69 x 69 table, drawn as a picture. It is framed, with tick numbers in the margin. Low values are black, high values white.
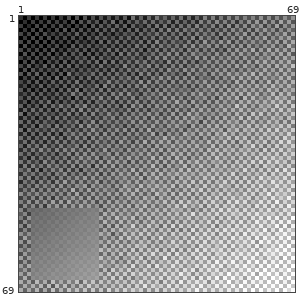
The ninth with the highest average is the bottom right. No single row or column stands out from its neighbours. The ninth with the lowest average is the top left. In the bottom left lies a patch that is calmer than the rest. The field is checkered. The values follow a bell shape. The bottom left is the smoothest part. Values rise toward the bottom right.
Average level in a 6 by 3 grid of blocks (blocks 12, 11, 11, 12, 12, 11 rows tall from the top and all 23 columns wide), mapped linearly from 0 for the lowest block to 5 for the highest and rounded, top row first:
0 1 2 / 1 2 3 / 1 2 3 / 2 3 4 / 2 3 4 / 3 4 5
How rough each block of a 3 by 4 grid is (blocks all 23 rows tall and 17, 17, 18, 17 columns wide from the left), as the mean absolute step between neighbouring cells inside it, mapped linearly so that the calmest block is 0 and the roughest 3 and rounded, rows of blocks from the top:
3333 / 3333 / 0233
